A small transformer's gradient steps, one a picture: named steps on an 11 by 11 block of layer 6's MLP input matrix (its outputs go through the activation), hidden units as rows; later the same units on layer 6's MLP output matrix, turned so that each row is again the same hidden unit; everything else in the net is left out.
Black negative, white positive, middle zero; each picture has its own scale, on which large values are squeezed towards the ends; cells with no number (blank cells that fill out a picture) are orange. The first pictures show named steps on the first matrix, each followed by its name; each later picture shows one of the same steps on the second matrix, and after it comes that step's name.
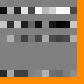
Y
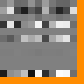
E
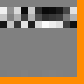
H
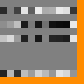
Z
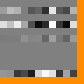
Z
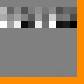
H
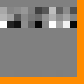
H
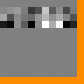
H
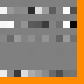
E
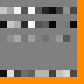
E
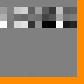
H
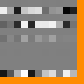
E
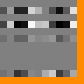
Y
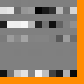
E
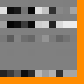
E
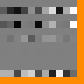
E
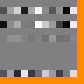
E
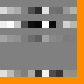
Z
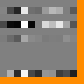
Z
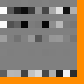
E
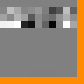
H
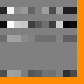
Y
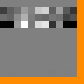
H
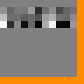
H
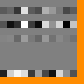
Z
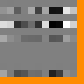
Y
